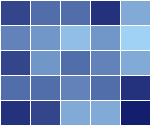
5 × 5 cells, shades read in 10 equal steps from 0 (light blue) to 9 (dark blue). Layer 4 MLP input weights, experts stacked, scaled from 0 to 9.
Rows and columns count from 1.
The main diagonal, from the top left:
7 3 5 5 9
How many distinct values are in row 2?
4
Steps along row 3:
down up down down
